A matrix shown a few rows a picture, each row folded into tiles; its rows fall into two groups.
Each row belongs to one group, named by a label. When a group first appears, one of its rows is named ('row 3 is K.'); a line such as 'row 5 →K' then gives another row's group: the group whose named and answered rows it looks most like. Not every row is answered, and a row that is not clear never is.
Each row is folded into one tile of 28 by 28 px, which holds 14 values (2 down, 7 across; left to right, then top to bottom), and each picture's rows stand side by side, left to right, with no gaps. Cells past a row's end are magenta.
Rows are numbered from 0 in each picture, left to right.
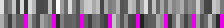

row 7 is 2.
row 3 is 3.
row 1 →2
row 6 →3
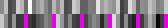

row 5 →3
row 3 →3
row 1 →3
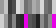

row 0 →2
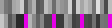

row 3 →3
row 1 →2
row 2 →3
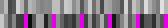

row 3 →3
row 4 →3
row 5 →3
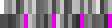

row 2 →2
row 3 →3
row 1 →2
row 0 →3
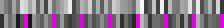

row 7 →2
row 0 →3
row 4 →3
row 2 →3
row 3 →3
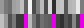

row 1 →2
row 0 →2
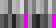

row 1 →3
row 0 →3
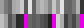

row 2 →2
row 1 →3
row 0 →2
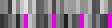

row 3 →2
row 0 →3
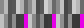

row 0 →2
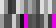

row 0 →2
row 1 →3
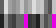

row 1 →3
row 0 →3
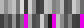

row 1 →2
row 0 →3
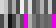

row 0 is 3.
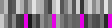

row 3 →3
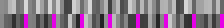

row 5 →3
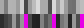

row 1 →3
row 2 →3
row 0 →3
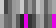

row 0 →2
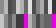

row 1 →2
